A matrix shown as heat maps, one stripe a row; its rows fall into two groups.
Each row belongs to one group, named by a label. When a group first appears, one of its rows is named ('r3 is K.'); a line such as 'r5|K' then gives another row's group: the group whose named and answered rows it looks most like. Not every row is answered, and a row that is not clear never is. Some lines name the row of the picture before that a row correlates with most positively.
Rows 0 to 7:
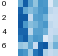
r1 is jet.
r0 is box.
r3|jet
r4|jet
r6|box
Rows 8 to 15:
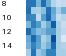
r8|jet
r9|jet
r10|jet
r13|box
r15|box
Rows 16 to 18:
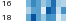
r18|box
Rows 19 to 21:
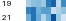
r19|box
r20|jet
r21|box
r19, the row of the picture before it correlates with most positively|17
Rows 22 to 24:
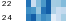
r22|jet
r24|jet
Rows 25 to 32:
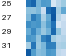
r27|box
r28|box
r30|jet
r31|box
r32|jet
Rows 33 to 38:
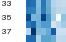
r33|jet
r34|jet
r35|jet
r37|box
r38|jet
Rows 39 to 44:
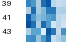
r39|jet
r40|box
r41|jet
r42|jet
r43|box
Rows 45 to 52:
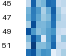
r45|box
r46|box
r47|box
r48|box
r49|jet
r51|box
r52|jet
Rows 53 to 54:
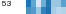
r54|jet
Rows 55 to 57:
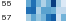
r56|jet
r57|box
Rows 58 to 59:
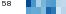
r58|jet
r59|box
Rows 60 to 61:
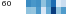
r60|box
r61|box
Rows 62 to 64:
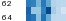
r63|jet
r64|jet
